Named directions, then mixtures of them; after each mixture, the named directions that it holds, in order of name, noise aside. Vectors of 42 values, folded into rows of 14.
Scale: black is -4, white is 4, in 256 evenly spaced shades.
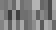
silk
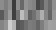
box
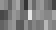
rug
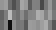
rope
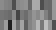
rope, silk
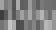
box, rug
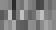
box, rope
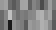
rope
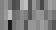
rope, rug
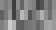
box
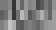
box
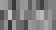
box, rope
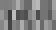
box, silk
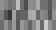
rug, silk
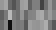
rope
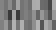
silk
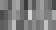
rug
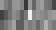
rug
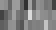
rug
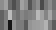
rope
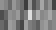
rug, silk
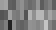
rope, rug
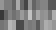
box, rug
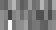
rope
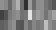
rug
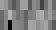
rope
